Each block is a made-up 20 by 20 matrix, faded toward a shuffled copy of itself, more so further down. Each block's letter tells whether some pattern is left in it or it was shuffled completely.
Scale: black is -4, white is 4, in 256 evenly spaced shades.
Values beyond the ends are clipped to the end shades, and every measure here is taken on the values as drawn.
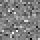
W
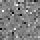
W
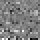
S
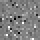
W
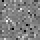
W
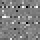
S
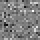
W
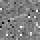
W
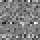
S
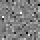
W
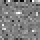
S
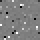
W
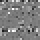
S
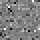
W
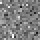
W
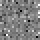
W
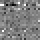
S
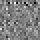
S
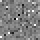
W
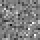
W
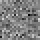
S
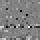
S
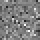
W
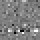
S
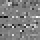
S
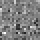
S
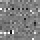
S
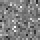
W
